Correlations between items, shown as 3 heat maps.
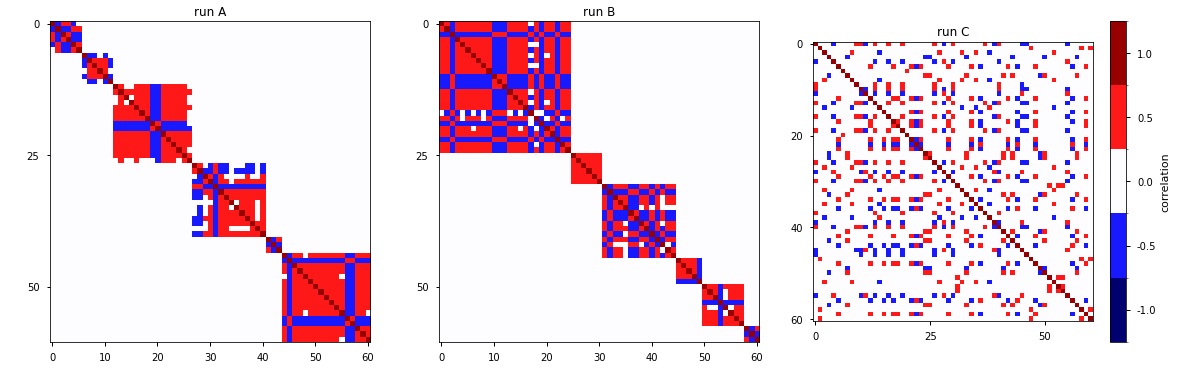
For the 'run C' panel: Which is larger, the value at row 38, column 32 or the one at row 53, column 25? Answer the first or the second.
the second
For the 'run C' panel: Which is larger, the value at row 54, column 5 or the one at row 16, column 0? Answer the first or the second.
the second
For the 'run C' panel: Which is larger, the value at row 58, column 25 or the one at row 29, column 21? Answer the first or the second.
the second
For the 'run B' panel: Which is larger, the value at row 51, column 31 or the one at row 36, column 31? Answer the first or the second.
the first
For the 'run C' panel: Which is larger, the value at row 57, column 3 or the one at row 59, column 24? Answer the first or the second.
the second
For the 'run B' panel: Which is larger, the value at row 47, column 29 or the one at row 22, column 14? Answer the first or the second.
the first
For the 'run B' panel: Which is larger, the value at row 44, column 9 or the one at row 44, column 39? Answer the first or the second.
the second
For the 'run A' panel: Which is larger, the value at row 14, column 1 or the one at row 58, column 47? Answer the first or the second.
the second
